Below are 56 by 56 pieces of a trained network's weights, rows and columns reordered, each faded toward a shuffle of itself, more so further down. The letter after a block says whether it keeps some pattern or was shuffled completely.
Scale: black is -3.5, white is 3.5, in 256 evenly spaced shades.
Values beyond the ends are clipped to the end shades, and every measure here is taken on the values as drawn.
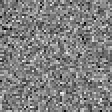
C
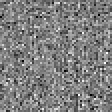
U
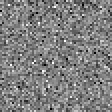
C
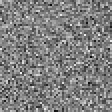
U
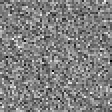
U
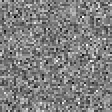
C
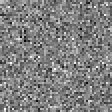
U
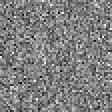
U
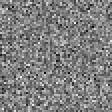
U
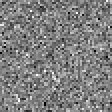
C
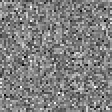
C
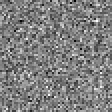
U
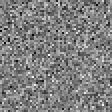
U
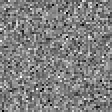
C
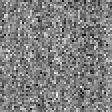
U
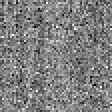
U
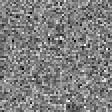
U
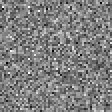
C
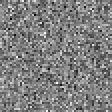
U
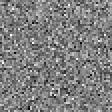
C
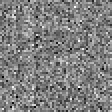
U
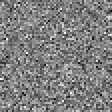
U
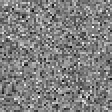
C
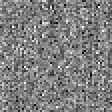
U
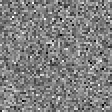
C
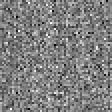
U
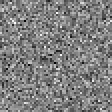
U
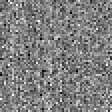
U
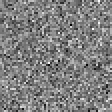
U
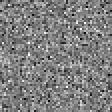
C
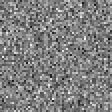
C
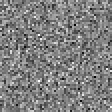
C
